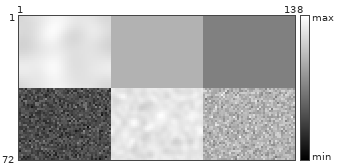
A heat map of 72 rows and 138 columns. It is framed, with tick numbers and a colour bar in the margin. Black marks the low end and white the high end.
The table splits into 2 rows of 3 panels. Panel 1,1: very high, smooth, faint in contrast. Panel 1,2: high, flat. Panel 1,3: middling, flat. Panel 2,1: low, fine-grained. Panel 2,2: very high, blotchy, faint in contrast. Panel 2,3: high, fine-grained.
